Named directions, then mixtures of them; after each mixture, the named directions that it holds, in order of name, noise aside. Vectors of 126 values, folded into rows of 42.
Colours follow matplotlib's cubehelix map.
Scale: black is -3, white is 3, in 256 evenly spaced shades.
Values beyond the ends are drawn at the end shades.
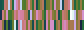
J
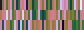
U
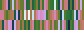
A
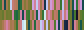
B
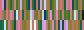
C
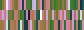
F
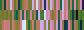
B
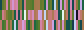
A, B, J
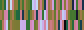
B, F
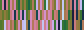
B, C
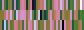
C, F, U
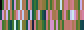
J, U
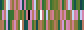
F, J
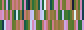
A, C, F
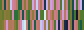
B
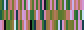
C, F, J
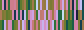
A, B, C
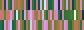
A, C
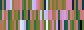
B, F, J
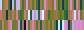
A, B, U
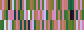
A, J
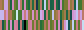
A, B, F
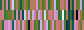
A, B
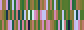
A, U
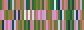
A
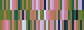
B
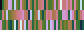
B, J, U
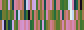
A, J, U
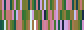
C
